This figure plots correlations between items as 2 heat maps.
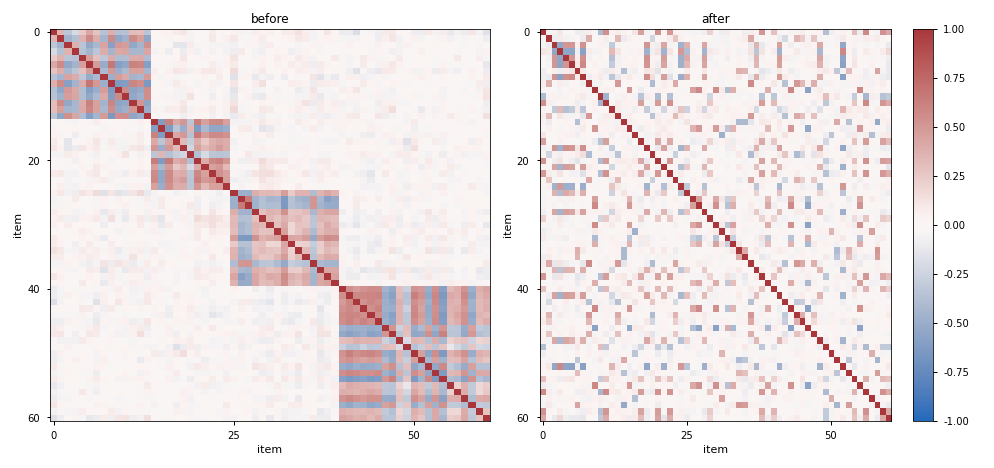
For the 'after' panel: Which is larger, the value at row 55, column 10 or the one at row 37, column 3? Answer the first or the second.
the first
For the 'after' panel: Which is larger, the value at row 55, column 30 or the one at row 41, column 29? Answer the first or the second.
the first
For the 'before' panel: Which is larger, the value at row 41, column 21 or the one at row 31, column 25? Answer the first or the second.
the second
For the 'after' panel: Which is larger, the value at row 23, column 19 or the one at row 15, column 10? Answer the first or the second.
the second
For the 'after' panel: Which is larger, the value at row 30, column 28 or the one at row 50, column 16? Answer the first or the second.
the first
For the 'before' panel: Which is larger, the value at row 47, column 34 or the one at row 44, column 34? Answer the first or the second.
the first
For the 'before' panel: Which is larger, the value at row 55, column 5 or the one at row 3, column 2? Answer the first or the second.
the second
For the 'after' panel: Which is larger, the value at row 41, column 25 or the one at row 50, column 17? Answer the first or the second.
the first
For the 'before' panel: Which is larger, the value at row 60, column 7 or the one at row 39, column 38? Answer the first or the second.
the second
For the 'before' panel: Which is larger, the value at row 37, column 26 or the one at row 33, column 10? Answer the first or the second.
the second
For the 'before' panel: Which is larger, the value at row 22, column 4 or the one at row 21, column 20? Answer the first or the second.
the second
